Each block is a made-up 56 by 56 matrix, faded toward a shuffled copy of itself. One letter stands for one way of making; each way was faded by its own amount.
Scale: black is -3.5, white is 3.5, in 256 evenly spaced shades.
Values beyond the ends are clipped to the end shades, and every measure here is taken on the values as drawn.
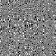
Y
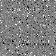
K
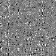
K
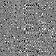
K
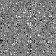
Y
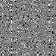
Y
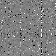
K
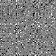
Y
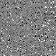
K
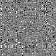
Y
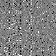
Y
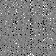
K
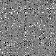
K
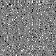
K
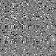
Y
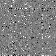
K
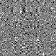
Y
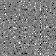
K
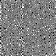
Y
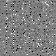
K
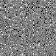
Y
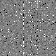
K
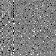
Y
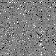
K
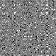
Y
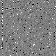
K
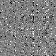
Y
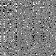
Y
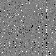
K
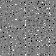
K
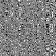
Y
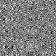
Y
